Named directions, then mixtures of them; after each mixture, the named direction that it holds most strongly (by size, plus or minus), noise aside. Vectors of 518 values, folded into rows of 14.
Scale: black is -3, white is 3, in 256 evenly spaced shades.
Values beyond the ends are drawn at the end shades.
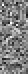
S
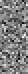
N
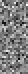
N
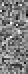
S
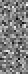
N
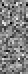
S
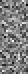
N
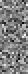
N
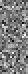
N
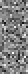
N
